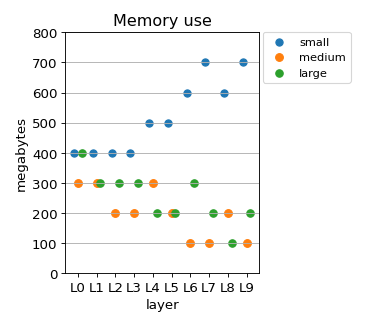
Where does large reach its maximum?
L0
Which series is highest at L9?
small
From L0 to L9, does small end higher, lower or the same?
higher
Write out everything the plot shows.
Title: Memory use
x-axis: layer, ticks L0 L1 L2 L3 L4 L5 L6 L7 L8 L9
y-axis: megabytes, ticks 0 100 200 300 400 500 600 700 800
Legend: small, medium, large
Values:
small: 400 400 400 400 500 500 600 700 600 700
medium: 300 300 200 200 300 200 100 100 200 100
large: 400 300 300 300 200 200 300 200 100 200
